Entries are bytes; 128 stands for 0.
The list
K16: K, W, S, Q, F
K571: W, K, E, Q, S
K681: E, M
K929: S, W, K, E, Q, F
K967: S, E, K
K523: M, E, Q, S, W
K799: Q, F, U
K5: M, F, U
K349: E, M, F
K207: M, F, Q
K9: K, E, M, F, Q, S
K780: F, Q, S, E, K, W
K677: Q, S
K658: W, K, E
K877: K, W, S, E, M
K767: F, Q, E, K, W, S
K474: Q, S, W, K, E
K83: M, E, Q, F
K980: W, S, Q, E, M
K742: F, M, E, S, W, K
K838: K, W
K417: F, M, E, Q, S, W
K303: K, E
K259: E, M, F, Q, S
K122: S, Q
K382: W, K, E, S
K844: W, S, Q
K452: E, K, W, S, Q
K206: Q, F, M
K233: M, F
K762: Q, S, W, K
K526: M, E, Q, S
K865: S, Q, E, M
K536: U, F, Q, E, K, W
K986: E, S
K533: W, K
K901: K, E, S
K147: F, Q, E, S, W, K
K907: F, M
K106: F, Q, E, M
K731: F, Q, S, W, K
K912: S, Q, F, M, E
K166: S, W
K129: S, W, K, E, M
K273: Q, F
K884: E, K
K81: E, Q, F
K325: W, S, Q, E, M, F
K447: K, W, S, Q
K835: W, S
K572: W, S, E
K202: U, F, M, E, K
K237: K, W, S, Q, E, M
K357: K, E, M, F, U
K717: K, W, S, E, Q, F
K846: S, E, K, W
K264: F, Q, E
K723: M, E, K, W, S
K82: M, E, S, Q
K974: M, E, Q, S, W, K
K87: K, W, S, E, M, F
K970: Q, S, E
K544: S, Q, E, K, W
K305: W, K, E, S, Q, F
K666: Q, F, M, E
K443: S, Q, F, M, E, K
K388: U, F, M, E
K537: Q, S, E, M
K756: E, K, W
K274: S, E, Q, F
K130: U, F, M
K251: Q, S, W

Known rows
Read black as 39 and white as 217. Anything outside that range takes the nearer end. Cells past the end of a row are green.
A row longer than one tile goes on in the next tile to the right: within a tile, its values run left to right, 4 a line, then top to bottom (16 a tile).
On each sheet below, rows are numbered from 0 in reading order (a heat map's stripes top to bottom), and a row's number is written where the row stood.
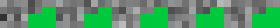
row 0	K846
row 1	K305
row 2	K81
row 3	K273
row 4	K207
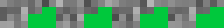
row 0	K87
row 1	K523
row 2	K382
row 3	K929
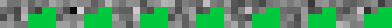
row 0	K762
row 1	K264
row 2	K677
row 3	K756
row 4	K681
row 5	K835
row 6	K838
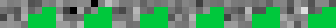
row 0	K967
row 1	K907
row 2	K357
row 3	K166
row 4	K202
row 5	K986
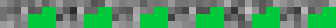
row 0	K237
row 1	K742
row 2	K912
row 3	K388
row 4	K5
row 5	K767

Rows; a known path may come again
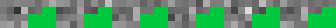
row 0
K106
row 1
K273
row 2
K443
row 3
K382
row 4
K884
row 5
K357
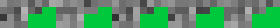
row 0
K474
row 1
K274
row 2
K572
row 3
K536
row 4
K877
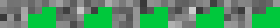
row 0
K544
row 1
K799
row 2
K835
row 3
K838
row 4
K417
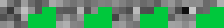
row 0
K5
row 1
K901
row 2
K202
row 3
K264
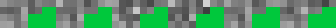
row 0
K9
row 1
K82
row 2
K681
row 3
K533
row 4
K526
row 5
K349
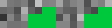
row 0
K658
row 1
K251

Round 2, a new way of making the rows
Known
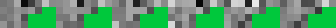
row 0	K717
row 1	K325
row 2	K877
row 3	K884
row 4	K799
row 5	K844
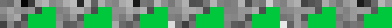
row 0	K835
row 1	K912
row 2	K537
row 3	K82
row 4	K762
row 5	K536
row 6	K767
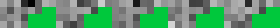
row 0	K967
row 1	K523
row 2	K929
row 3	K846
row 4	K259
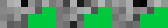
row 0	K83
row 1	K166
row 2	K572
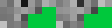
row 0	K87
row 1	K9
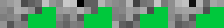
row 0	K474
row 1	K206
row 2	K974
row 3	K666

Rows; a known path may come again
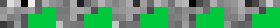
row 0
K273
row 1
K877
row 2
K9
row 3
K274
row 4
K980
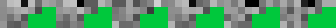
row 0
K666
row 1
K206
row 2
K447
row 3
K537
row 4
K986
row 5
K967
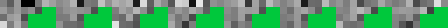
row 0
K901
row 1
K325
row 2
K349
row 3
K799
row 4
K443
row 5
K929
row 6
K723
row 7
K251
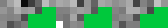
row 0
K970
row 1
K202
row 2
K474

